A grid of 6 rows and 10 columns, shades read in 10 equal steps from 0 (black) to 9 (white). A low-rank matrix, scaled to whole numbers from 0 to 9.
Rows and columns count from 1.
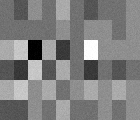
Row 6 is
3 3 5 4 6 4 4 5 4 5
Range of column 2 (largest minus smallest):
5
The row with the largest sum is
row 5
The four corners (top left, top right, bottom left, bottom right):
4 5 3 5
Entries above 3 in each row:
8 10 8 5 10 8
